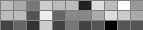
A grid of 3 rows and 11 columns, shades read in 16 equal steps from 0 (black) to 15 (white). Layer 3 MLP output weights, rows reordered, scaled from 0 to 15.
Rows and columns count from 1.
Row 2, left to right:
11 11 5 14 6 8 8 10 13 12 10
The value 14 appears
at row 2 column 4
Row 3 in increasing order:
0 3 4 4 4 5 5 5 6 7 12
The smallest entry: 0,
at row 3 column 9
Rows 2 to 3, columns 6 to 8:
8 8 10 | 7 4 5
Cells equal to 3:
1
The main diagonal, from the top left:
11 11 3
